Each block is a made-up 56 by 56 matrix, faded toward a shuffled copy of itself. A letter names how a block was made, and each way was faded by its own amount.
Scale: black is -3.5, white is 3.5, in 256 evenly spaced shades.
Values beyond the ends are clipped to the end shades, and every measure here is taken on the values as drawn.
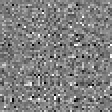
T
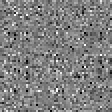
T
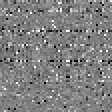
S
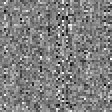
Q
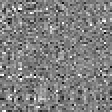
T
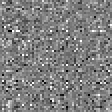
T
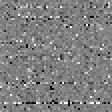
S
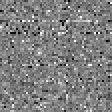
S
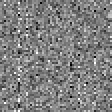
Q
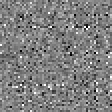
T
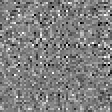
T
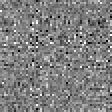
T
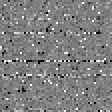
S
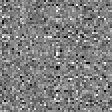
T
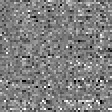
T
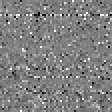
S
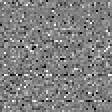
S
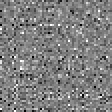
T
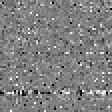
S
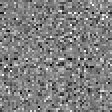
S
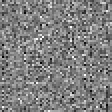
Q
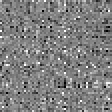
T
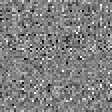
T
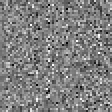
Q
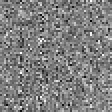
Q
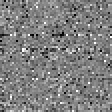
S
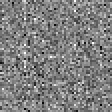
Q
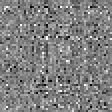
T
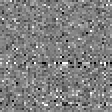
T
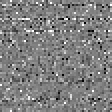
S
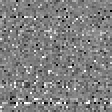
S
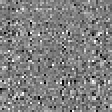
T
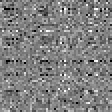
T
